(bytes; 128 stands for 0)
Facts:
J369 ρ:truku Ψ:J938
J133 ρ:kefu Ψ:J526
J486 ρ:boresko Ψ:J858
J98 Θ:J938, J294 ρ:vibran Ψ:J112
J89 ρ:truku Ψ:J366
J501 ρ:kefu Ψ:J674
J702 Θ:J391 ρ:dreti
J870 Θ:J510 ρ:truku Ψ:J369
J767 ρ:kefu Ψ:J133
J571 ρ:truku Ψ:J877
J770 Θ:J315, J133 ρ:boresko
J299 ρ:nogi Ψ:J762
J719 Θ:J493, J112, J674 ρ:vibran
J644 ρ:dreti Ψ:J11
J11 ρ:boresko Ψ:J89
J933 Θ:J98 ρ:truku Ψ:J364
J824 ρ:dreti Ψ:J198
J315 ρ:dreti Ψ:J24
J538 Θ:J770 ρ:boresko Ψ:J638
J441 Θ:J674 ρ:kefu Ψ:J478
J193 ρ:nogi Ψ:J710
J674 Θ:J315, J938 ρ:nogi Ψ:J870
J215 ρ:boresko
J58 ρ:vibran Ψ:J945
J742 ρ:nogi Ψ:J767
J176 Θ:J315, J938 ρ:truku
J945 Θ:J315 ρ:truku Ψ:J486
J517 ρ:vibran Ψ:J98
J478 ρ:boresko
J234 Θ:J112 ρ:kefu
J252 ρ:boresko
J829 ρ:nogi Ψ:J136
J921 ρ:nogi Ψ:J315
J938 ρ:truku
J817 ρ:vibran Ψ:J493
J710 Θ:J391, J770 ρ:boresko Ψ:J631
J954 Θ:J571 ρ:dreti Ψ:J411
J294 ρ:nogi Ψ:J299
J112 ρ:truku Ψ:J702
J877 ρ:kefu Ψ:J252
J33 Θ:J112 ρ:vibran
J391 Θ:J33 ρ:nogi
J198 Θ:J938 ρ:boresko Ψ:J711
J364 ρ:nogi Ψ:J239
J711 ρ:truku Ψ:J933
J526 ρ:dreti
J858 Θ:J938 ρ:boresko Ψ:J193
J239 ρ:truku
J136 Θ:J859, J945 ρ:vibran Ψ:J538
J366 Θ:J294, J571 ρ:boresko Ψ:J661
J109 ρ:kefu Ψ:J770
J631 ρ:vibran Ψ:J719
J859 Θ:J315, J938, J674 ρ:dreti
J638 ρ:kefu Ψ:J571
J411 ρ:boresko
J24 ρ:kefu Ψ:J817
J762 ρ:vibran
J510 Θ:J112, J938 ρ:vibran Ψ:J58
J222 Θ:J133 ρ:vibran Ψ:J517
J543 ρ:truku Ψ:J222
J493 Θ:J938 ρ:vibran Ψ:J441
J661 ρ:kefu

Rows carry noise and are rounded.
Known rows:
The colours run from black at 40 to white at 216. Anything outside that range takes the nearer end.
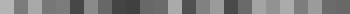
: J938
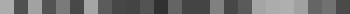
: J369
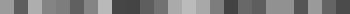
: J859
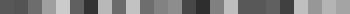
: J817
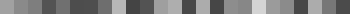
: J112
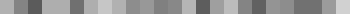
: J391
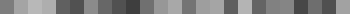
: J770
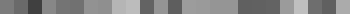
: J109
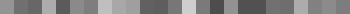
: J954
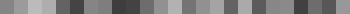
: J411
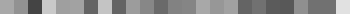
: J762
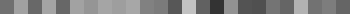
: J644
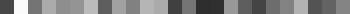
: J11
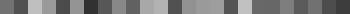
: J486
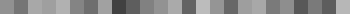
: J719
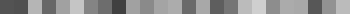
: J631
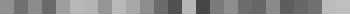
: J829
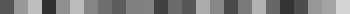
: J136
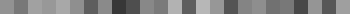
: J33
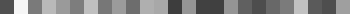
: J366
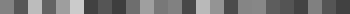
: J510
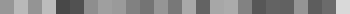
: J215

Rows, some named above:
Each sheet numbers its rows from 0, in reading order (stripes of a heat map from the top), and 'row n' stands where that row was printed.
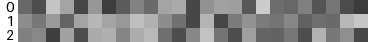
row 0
J486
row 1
J829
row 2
J824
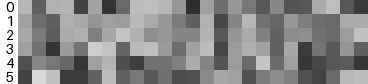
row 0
J945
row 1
J299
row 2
J391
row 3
J364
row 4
J198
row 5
J538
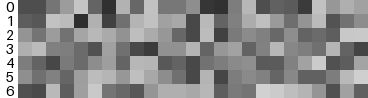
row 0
J817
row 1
J858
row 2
J829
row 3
J239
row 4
J501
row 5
J829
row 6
J193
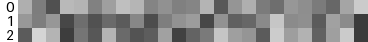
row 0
J391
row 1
J543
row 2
J571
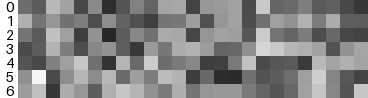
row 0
J486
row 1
J938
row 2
J486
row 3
J710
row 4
J817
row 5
J89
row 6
J661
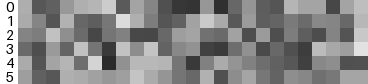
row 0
J674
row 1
J702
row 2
J478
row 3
J493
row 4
J58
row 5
J299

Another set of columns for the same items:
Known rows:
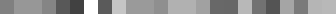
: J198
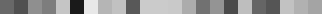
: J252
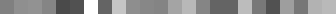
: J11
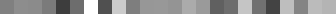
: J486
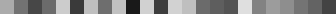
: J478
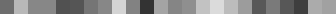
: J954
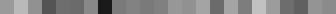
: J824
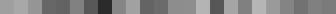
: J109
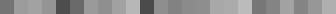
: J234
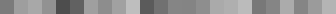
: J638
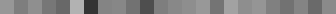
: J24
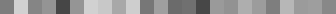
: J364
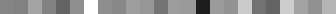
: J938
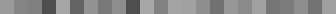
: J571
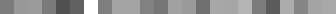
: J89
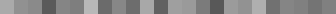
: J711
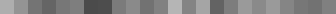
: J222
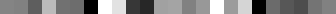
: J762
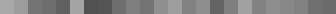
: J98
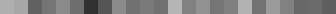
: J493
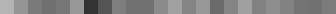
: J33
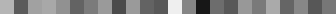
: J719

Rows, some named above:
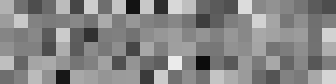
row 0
J478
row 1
J193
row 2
J877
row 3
J571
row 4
J719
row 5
J315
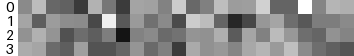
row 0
J58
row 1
J710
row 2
J824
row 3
J441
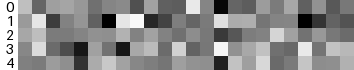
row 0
J719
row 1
J294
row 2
J193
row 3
J510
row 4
J702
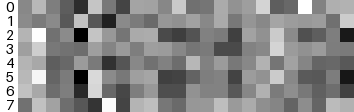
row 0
J58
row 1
J877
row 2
J829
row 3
J674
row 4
J493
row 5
J829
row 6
J136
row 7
J543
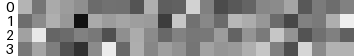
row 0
J631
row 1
J315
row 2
J742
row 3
J945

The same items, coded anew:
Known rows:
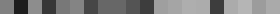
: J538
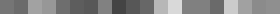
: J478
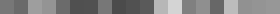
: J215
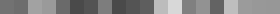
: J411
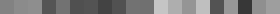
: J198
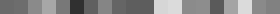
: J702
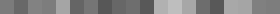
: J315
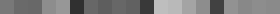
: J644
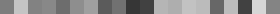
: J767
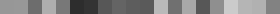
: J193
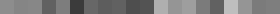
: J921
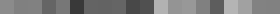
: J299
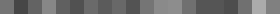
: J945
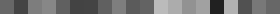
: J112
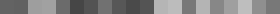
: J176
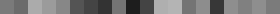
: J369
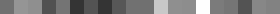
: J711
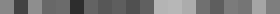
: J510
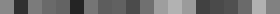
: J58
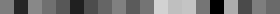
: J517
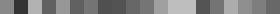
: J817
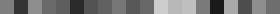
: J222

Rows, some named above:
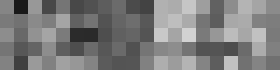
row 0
J136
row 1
J315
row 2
J631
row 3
J945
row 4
J24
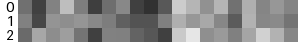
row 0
J661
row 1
J441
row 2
J526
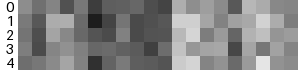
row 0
J829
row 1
J719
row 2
J252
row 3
J109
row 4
J859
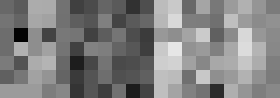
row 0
J938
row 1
J478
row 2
J571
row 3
J526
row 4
J719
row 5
J239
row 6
J674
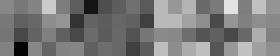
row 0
J710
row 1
J644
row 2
J945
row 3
J877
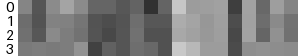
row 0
J501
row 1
J543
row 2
J543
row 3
J824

